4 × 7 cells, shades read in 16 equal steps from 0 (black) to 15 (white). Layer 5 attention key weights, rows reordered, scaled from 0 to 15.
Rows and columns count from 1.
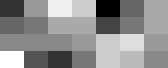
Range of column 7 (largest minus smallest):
2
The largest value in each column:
15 9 14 12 12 13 10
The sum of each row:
54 54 67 61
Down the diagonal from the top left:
3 7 8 7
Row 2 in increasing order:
4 6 7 7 10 10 10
